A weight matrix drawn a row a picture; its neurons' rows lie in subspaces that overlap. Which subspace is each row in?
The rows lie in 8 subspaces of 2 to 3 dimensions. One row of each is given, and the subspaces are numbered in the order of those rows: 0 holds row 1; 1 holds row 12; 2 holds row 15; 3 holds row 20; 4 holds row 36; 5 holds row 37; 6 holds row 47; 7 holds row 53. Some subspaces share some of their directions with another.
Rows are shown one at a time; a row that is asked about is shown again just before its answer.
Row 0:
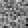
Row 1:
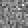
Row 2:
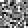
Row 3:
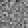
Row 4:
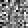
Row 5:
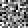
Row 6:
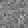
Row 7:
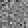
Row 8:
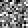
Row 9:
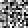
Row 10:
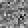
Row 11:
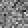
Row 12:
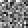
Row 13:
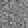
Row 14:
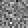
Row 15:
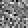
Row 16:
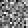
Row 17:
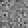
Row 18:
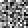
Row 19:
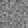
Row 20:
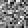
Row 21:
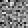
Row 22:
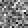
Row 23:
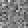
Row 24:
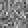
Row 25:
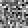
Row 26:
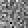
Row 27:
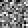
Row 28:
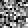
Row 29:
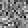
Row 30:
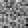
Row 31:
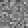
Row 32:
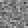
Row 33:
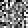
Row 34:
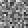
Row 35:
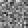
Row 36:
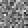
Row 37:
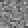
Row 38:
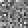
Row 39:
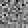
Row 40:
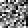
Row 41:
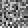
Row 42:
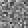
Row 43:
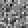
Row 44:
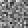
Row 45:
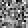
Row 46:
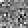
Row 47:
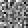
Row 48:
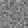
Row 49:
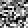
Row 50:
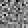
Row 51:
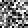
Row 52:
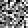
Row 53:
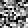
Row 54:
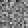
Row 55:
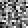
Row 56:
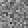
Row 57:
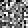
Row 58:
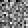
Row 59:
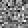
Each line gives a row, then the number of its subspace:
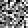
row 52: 3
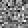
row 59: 6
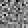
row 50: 0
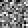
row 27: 1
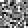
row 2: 5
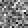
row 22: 4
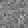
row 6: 3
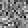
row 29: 6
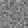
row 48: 5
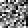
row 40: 2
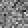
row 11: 4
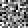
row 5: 2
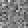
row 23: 2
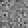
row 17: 3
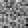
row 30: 7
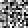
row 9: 0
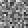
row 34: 4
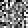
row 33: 6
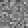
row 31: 5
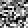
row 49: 7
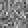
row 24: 6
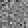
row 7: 4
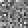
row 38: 3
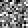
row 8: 1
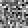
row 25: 0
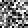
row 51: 4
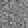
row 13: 4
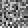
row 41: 2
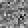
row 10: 3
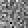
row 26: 1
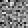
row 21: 6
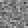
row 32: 5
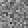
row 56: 6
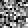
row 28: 7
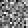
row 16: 2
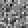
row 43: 2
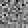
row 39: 0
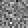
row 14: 2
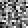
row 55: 5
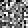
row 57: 6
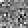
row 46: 3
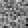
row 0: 7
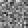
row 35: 1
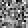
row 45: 6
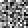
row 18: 0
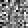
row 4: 2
